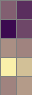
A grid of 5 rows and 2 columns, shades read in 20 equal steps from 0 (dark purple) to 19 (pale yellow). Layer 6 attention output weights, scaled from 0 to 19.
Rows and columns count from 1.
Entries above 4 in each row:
1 1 2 2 2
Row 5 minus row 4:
-9 -3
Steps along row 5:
up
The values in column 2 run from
3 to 15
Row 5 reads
10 12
